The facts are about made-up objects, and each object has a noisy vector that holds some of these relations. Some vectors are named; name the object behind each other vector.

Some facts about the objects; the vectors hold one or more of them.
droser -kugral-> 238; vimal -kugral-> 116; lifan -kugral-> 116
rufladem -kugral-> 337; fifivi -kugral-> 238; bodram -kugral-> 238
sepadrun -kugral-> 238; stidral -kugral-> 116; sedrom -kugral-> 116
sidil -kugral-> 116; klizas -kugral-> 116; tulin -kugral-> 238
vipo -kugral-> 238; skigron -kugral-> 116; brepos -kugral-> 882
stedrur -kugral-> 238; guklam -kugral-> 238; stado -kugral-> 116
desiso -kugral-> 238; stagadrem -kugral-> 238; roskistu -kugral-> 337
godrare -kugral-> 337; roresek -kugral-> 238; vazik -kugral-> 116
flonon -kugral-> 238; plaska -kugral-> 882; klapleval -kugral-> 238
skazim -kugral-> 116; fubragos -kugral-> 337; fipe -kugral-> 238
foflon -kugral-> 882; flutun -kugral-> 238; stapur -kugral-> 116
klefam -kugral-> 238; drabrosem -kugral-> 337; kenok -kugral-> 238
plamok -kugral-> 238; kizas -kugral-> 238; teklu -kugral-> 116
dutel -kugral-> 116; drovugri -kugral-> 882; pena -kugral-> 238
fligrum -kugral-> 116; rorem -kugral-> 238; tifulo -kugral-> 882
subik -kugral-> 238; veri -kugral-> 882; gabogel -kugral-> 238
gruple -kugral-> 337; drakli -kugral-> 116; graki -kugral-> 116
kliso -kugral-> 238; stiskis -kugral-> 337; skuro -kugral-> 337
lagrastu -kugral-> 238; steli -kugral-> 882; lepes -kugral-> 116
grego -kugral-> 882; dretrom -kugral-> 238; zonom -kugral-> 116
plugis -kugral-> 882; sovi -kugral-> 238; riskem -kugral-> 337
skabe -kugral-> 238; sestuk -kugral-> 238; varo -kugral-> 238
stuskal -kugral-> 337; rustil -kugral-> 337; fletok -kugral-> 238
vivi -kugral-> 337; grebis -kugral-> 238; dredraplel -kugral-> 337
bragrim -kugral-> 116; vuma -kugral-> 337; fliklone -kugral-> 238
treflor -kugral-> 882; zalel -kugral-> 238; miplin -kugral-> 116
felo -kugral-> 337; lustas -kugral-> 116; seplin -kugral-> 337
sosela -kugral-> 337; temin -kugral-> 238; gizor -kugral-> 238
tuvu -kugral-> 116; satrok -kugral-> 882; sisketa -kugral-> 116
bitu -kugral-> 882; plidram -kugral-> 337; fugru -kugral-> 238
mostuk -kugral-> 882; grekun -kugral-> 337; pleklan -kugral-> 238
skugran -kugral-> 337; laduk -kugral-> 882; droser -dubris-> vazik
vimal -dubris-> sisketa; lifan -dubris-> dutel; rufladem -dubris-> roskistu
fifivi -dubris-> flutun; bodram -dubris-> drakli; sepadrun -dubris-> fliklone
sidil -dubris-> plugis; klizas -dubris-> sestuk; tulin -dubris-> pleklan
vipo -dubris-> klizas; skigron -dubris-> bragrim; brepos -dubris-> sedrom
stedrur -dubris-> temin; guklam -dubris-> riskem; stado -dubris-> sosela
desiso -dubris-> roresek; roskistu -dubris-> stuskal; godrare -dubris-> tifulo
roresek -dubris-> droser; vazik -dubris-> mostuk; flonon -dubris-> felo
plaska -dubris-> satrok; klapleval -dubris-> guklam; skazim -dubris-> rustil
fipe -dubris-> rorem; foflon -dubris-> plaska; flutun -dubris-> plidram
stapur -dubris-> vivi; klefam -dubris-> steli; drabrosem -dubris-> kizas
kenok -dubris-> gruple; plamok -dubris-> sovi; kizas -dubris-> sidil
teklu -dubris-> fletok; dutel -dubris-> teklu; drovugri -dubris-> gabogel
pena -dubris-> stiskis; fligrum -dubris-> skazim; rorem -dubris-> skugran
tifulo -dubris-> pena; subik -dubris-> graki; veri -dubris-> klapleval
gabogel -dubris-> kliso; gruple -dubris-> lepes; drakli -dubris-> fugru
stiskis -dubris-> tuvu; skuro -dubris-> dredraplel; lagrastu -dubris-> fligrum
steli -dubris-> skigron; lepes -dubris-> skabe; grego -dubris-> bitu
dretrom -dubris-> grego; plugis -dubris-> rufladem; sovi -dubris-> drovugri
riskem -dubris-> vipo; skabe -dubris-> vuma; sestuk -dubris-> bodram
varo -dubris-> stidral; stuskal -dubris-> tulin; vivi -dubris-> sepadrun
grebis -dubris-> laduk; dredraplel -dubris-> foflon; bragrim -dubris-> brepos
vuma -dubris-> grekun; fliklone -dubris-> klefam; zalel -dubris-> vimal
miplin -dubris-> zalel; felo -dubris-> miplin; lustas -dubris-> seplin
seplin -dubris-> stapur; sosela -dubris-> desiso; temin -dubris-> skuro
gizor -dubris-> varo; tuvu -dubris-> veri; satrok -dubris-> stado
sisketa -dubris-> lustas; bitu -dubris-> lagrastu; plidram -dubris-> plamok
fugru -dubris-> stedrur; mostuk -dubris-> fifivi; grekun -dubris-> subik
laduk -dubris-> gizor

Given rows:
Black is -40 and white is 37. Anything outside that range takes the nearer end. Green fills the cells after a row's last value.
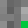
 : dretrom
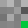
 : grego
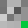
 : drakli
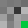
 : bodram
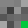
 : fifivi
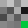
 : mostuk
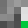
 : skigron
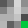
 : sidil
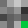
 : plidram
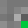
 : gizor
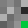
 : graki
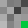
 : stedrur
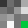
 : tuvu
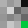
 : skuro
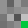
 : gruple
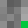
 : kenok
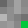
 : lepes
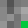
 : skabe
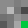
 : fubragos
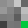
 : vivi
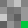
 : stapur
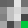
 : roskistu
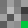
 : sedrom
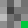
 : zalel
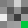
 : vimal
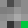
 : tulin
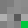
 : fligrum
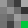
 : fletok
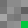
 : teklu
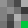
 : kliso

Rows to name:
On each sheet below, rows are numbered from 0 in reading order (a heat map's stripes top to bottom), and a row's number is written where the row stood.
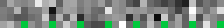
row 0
vazik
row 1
drovugri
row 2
skazim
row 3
sepadrun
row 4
stado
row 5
sosela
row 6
klapleval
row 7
stiskis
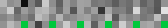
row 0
dredraplel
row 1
stuskal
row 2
klizas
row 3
fugru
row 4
riskem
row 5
vipo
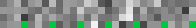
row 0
drabrosem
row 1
tifulo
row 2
bragrim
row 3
satrok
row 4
plugis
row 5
seplin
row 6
sestuk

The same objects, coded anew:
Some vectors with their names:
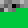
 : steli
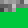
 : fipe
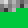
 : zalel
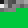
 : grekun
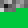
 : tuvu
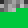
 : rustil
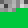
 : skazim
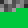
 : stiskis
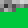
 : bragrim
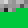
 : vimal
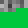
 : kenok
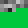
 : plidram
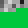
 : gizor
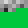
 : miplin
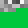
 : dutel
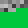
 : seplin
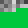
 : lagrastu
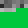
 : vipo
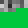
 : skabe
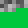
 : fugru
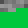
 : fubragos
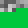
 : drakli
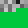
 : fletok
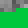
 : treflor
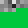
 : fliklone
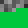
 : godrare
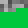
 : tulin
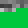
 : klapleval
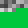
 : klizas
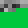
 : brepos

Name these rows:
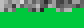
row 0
stapur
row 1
foflon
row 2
riskem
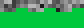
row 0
tifulo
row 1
vivi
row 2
skugran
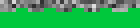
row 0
sepadrun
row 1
veri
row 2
mostuk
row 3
skuro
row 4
sestuk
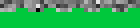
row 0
bodram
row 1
drovugri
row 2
guklam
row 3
klefam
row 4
pena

